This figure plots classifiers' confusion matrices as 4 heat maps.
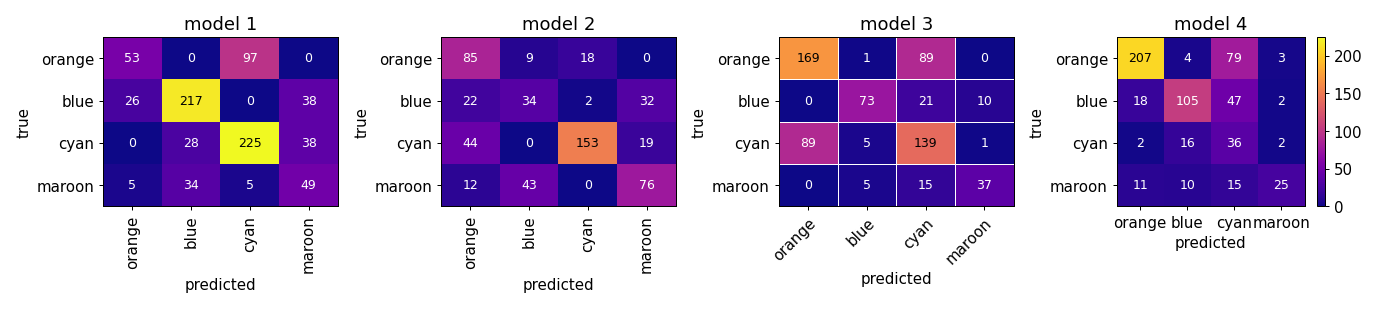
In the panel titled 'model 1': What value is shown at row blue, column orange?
26
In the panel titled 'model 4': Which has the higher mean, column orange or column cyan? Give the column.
orange
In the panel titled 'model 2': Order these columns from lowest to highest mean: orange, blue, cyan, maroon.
blue, maroon, orange, cyan
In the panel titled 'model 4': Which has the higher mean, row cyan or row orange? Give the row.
orange
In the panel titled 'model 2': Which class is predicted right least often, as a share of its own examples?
blue
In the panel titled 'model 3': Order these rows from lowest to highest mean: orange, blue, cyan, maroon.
maroon, blue, cyan, orange
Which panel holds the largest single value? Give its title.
model 1
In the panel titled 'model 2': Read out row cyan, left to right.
44 0 153 19
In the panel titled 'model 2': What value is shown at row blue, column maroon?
32
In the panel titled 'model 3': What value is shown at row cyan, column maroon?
1
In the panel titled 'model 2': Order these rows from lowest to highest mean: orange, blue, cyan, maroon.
blue, orange, maroon, cyan
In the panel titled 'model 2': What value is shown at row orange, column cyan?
18
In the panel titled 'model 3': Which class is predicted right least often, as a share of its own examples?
cyan
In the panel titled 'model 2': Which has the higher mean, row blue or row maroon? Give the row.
maroon
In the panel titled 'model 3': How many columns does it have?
4
